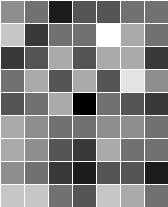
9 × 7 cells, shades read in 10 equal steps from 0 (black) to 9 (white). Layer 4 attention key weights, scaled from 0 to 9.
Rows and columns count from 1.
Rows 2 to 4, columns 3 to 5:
4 4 9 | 6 3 6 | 3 6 3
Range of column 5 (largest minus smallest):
6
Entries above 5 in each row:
0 3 3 3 1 1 2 0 4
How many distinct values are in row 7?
5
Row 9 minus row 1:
2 3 3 0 4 2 0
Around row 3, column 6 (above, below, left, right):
6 8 6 2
